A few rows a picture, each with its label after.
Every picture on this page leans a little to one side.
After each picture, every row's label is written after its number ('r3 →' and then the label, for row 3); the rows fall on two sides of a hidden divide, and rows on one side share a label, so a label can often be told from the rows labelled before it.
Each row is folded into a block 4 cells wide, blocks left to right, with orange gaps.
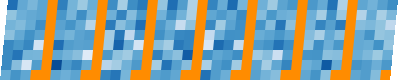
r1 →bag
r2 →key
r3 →bag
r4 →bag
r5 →bag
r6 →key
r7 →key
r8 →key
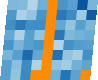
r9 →key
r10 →bag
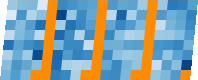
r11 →key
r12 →bag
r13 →key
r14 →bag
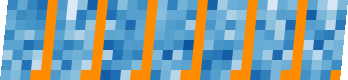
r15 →key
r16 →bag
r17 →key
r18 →key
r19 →key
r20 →key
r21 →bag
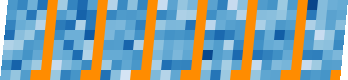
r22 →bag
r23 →bag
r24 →bag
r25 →bag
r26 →bag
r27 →bag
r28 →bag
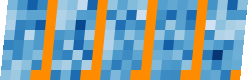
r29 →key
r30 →key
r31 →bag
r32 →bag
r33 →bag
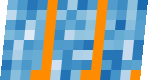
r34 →key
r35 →key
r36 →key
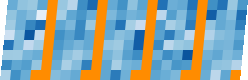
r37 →key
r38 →key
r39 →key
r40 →key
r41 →bag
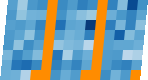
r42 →key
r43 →bag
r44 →key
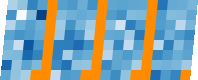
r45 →key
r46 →key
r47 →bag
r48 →bag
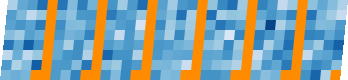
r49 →key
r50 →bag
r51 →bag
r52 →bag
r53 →bag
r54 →key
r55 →key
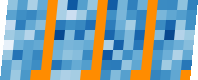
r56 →bag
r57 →key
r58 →bag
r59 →key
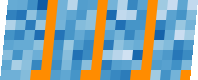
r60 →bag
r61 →key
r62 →key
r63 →key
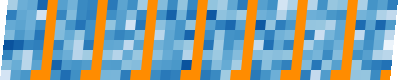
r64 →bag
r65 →key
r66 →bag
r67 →bag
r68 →key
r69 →key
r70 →bag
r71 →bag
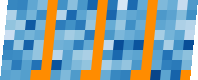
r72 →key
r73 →key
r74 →bag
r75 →key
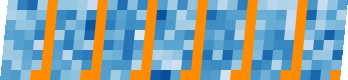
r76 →bag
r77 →bag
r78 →key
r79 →bag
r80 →key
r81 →key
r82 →bag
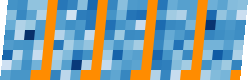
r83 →bag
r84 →key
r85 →bag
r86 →key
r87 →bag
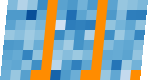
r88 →bag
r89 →key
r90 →bag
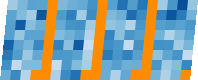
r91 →key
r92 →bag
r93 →bag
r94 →bag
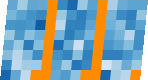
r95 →key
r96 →key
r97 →bag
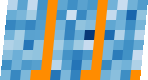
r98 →key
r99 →bag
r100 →key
